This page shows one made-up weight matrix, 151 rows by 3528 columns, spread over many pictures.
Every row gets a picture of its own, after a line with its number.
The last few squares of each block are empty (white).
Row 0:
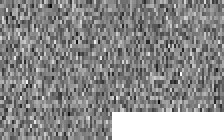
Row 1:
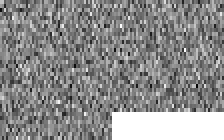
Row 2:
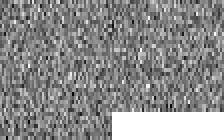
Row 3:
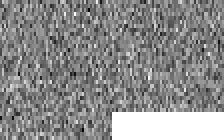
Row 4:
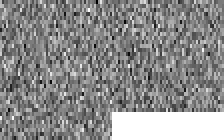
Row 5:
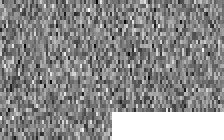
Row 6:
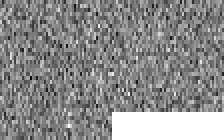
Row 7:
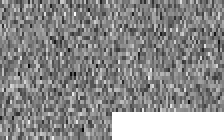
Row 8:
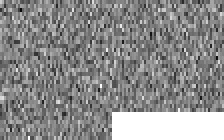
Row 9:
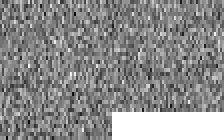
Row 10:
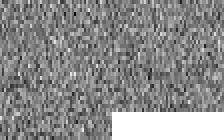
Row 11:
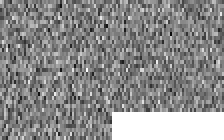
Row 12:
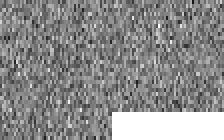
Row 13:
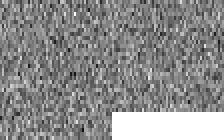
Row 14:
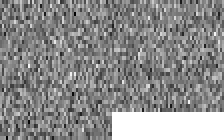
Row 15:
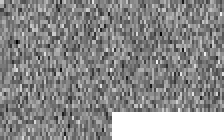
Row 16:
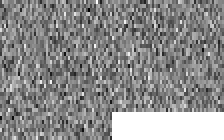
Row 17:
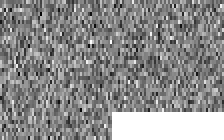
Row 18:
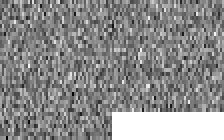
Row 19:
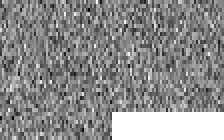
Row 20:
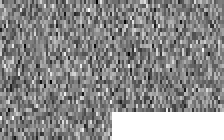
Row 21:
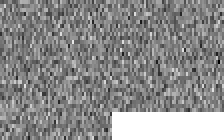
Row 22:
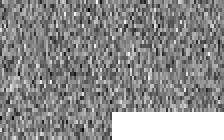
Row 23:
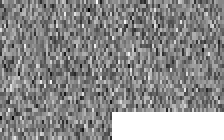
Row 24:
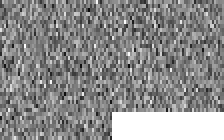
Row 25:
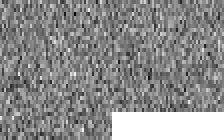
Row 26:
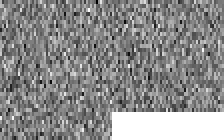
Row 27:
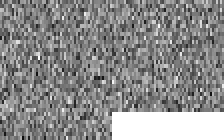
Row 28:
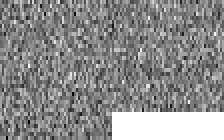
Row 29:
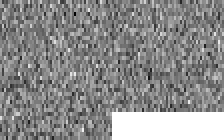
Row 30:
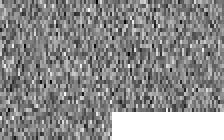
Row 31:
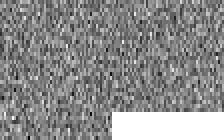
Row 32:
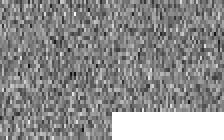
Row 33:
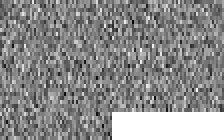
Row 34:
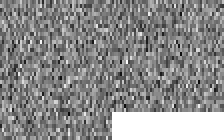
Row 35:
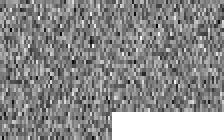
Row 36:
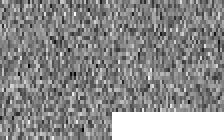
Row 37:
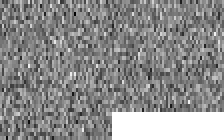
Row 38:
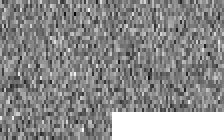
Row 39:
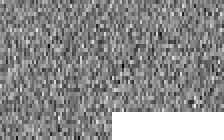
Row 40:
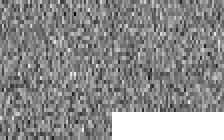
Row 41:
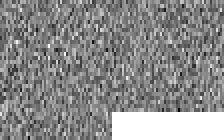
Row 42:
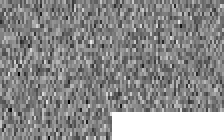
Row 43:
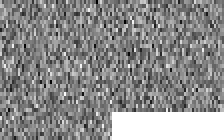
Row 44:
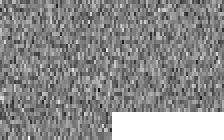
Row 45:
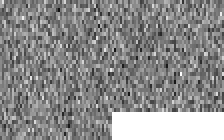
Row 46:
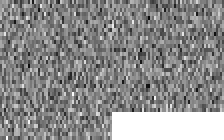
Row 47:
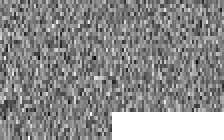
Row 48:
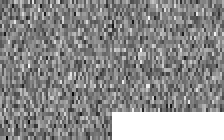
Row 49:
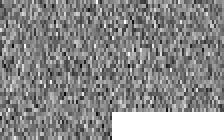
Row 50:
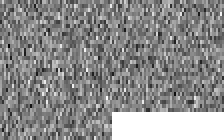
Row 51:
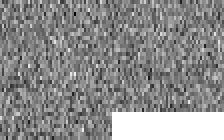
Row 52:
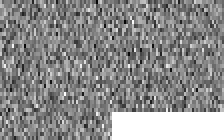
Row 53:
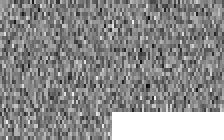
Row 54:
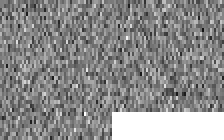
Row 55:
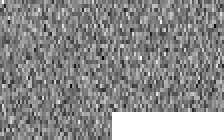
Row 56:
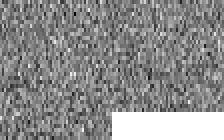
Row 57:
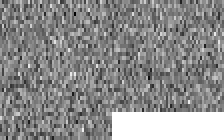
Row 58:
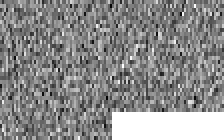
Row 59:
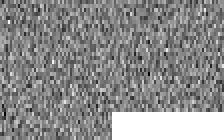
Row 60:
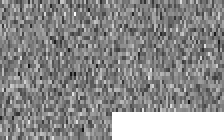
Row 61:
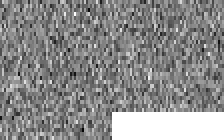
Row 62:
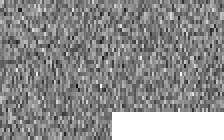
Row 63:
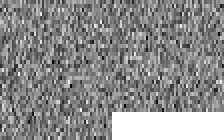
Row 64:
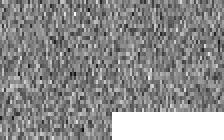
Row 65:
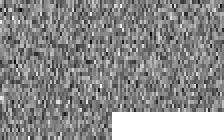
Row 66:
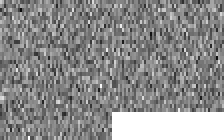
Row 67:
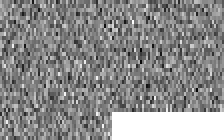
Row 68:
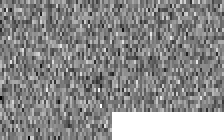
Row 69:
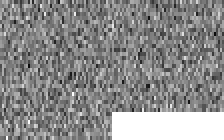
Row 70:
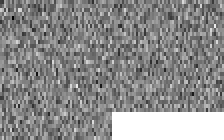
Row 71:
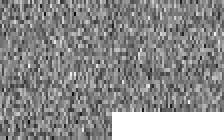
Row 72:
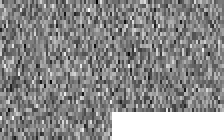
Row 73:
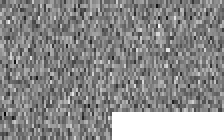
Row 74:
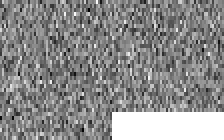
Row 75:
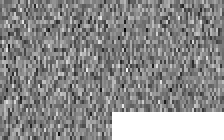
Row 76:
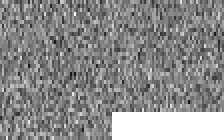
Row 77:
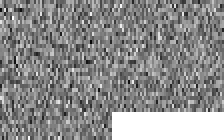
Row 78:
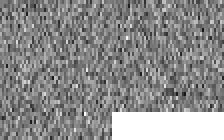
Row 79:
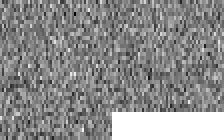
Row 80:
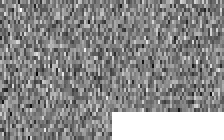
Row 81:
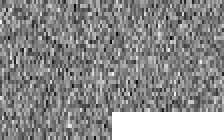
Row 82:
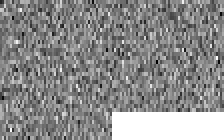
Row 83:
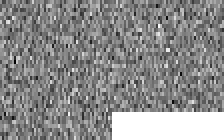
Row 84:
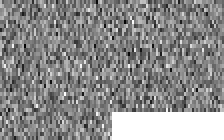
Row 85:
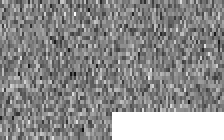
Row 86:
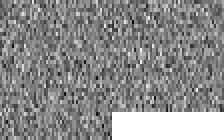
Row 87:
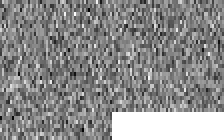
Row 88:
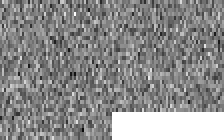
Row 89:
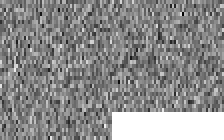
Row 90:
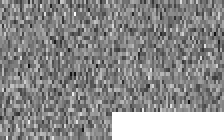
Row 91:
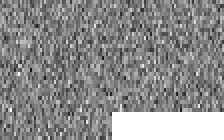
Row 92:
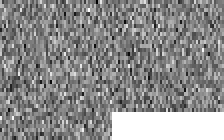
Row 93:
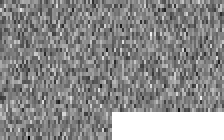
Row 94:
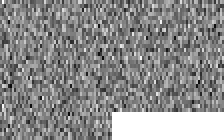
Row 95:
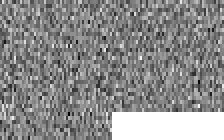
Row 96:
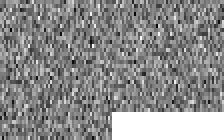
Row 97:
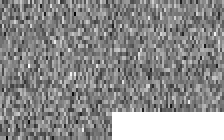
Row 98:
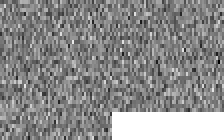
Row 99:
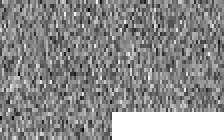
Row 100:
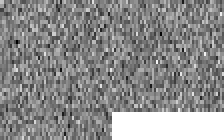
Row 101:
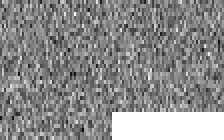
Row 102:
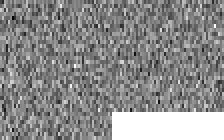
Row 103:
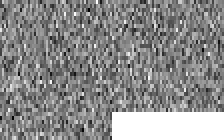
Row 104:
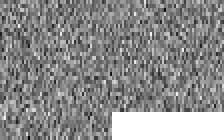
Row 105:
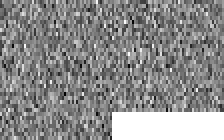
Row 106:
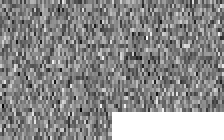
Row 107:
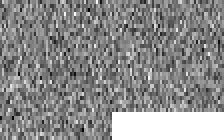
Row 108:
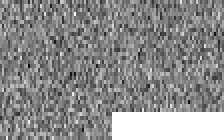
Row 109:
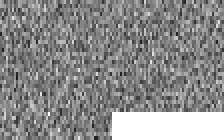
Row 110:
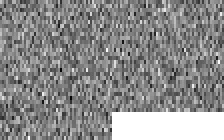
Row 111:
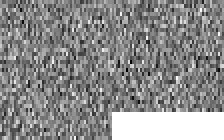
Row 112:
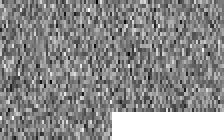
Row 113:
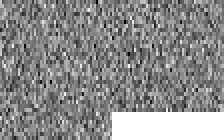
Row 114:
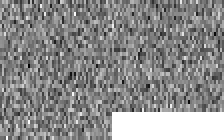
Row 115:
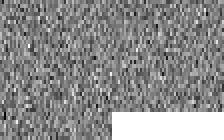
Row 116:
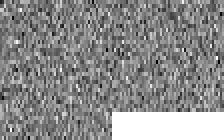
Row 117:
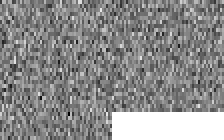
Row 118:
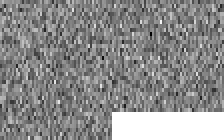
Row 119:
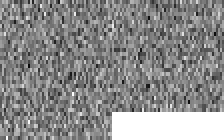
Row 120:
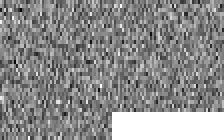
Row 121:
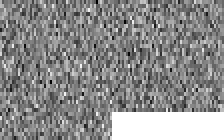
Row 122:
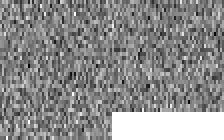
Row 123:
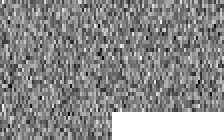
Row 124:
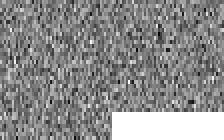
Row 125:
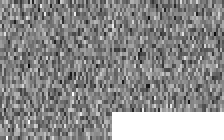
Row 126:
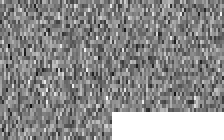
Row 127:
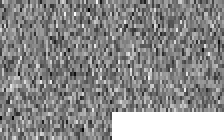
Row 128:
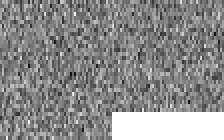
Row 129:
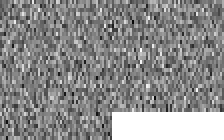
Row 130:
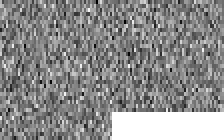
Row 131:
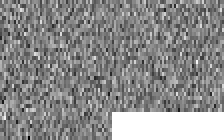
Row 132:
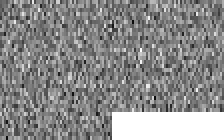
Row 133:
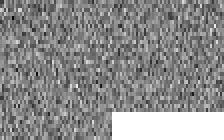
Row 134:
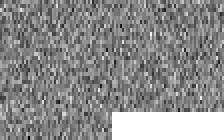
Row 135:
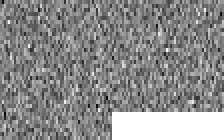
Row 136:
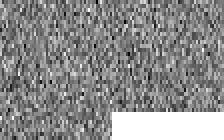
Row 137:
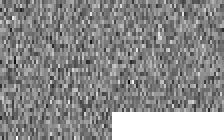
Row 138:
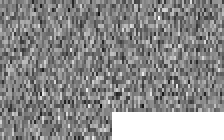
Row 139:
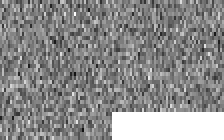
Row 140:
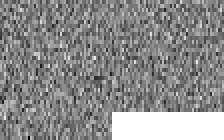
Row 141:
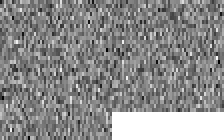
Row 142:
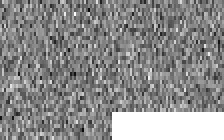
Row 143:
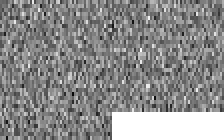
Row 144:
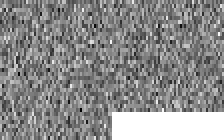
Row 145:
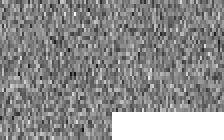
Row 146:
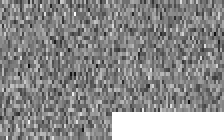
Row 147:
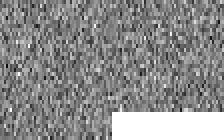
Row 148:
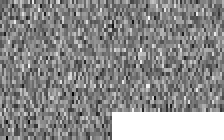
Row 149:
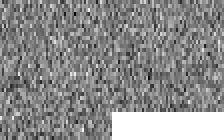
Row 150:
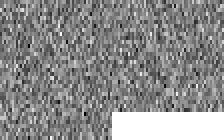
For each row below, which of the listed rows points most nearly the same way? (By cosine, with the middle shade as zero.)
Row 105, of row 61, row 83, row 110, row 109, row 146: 61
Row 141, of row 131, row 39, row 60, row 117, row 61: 117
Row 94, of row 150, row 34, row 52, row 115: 34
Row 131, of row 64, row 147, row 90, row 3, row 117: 117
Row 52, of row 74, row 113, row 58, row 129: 113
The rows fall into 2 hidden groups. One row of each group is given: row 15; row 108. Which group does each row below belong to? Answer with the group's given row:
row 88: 108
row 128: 108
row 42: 15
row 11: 15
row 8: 15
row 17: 15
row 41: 15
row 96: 15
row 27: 15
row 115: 15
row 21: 15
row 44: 15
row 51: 108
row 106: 15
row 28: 108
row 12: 15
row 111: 15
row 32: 108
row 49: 108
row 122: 108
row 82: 15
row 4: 108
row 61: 108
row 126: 15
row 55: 15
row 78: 15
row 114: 108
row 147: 15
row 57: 108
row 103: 108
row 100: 15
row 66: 15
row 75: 15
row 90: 108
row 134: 15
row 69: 108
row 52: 108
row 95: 15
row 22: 108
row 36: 108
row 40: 108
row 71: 108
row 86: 108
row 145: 108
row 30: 108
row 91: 15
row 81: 15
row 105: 108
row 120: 15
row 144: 15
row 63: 15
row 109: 15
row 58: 15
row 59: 15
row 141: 15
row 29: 108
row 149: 108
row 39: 15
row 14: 108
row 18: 108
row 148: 108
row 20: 108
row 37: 108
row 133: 15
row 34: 15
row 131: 15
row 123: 15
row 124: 15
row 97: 108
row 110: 15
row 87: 108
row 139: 108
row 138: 15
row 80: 15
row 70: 15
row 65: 15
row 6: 15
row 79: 108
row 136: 108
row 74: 108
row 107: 108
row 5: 108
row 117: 15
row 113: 108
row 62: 15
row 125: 108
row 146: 108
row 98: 15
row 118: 15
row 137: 15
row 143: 108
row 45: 15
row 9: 108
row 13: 108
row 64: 108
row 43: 108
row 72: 108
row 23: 108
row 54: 15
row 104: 15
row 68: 15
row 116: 15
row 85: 108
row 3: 108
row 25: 108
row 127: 108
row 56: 108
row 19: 108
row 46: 108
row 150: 15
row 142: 108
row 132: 108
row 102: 15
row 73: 15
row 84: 108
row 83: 15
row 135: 15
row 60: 108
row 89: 15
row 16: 108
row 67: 108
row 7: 108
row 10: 108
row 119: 108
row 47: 15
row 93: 15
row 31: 15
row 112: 108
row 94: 15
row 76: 108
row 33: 108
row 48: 108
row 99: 108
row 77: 15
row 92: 108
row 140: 15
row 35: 15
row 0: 15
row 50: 15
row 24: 108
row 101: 108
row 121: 108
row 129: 108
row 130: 108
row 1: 15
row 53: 108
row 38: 108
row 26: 108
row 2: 108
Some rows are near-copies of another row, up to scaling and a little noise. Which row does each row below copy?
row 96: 35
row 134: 93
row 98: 21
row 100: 15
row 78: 54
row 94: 123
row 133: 70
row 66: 8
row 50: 126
